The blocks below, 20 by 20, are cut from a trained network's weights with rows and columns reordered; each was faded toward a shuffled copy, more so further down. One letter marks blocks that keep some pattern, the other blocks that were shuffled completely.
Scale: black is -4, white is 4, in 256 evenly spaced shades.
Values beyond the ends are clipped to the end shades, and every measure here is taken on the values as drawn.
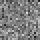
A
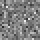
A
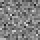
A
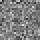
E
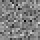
A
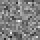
A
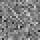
A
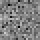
A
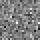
A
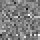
E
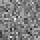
A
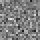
E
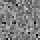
A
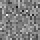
E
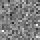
A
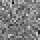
A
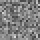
E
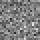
A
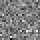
E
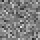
A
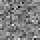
A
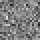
E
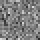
A
